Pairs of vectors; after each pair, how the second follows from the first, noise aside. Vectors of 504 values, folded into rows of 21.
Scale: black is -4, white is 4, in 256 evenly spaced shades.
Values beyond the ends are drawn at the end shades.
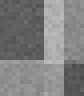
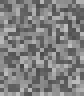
shuffled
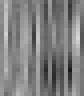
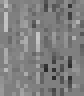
partly zeroed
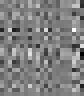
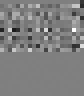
partly zeroed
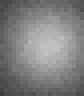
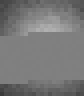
partly zeroed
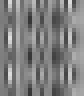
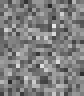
shuffled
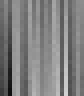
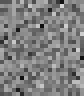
shuffled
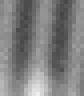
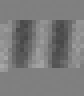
partly zeroed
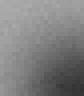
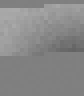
partly zeroed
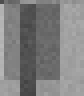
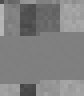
partly zeroed
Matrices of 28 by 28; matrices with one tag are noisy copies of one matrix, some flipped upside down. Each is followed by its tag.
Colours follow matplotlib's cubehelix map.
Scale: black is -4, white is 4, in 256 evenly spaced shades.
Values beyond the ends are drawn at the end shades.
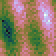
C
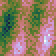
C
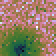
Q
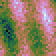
C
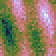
C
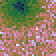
Q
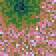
Q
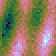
C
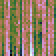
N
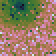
Q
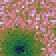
Q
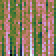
N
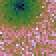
Q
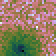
Q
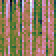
N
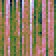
N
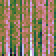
N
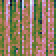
N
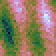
C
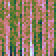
N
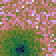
Q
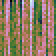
N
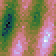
C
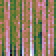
N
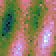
C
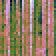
N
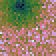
Q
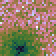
Q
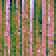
N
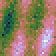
C
